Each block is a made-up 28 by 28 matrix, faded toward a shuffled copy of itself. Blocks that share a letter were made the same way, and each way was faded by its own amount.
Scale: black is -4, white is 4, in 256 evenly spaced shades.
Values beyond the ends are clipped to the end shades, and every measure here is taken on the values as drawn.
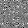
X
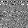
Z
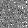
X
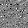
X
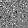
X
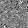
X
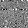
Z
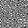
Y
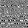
Z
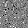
Y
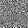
Z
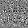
X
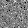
X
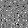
Y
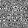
Z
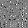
Y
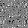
Y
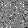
Y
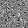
Y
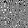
Y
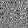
Z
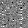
Y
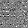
X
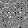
X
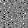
Y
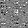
Y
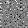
Y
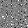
Y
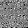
Z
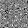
Y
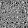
Z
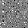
Y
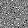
X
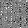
Y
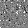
X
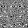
Z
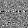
Z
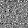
Z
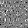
Y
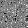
Y
